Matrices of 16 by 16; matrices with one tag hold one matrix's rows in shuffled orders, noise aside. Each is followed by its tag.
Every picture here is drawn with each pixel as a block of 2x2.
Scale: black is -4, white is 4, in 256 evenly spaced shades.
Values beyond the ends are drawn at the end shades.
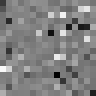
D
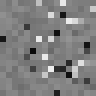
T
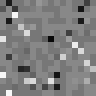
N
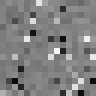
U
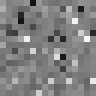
U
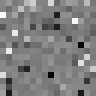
N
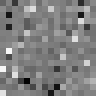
N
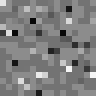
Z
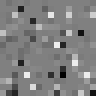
U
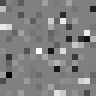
D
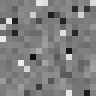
Z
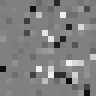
T
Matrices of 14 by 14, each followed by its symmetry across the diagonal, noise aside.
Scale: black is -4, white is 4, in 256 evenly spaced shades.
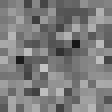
neither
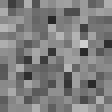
neither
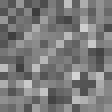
symmetric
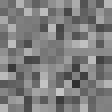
symmetric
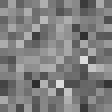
symmetric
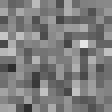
neither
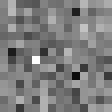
neither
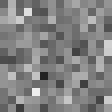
neither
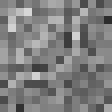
symmetric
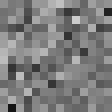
symmetric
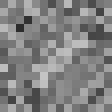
symmetric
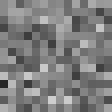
neither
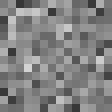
symmetric
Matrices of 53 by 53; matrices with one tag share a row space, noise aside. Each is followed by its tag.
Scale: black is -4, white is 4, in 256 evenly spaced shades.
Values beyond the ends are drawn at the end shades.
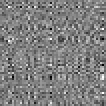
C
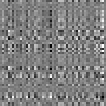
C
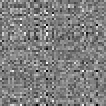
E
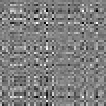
E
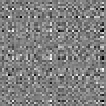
C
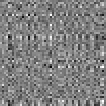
C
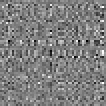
C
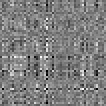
E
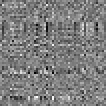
E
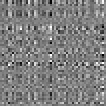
C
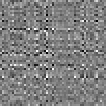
E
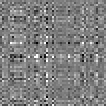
E
